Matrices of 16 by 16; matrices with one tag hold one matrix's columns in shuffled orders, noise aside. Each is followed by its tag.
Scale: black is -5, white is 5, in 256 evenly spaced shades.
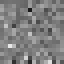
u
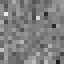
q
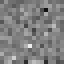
u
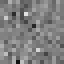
q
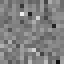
q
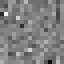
q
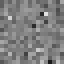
q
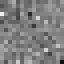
q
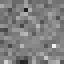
u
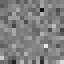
u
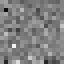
u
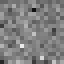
u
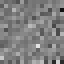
u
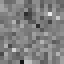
q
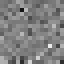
u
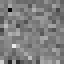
u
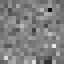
u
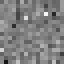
q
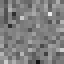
q
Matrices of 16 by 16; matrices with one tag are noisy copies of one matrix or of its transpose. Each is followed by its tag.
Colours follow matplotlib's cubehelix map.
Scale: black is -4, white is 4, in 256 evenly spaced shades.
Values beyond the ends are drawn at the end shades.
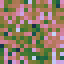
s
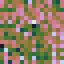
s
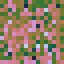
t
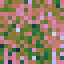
s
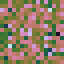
t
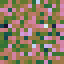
t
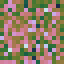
t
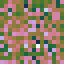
t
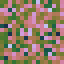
t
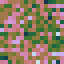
s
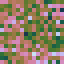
s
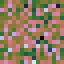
t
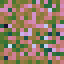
t
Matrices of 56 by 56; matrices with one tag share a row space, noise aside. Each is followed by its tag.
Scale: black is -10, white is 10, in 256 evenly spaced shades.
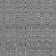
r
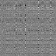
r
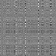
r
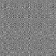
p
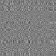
p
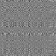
p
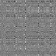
r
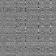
r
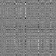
r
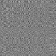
p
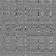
r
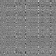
r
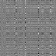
r
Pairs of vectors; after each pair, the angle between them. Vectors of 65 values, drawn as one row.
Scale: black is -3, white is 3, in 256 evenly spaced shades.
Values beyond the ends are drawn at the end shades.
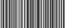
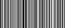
nearly opposite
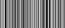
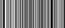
partly opposed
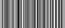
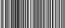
partly aligned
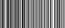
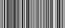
partly aligned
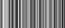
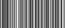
partly opposed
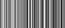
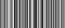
partly aligned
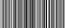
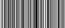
partly opposed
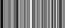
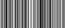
orthogonal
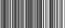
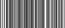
orthogonal
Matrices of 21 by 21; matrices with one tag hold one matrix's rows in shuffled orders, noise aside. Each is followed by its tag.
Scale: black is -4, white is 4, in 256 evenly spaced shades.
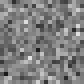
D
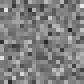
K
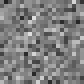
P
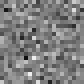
P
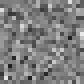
K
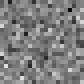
K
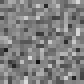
D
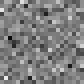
K
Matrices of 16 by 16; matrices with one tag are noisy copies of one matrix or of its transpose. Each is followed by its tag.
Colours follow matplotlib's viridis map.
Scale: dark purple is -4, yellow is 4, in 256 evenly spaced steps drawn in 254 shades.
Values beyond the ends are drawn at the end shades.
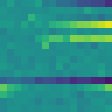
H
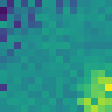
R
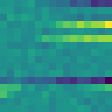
H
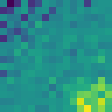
R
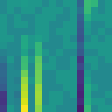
H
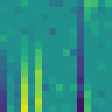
H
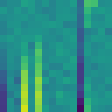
H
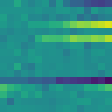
H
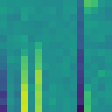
H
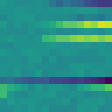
H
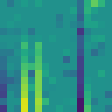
H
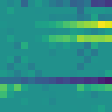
H
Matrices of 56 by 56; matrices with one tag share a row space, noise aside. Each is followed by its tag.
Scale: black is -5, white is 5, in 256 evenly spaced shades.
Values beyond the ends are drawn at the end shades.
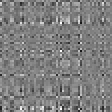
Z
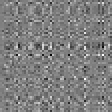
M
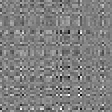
Z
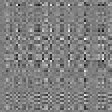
M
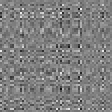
Z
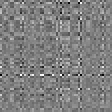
Z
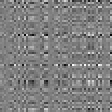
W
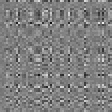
M
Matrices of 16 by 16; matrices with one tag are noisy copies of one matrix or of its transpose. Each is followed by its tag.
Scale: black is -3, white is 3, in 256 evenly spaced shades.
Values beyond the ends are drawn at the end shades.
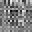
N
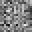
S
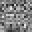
S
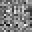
S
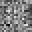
S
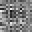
N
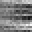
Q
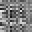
N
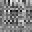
N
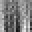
Q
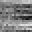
Q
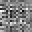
N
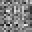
S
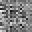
N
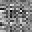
N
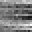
Q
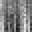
Q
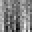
Q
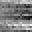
Q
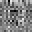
N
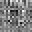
N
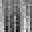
Q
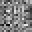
S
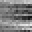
Q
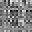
N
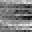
Q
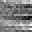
Q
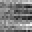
Q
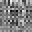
N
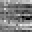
Q
